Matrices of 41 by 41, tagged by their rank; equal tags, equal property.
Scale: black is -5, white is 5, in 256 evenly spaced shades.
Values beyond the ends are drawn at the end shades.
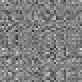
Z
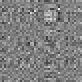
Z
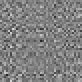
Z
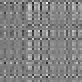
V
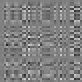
V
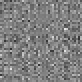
Z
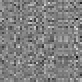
Z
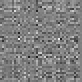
Z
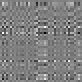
V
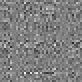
Z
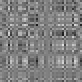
V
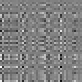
V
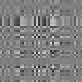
V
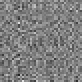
Z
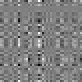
V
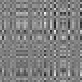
V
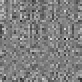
Z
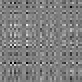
V
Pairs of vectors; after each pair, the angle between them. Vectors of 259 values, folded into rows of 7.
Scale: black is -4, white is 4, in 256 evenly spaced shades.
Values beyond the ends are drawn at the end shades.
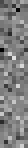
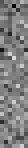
nearly parallel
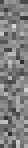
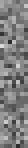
orthogonal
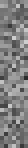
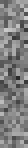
partly opposed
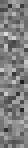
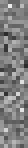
nearly opposite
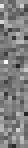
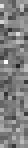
nearly parallel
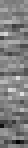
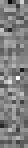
partly aligned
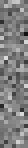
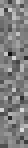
orthogonal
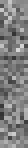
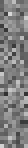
orthogonal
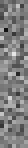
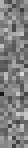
partly opposed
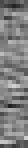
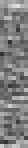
nearly opposite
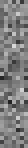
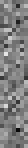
partly aligned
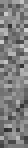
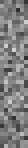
orthogonal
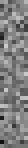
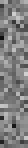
nearly parallel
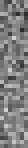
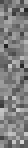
partly aligned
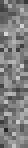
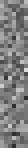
partly opposed
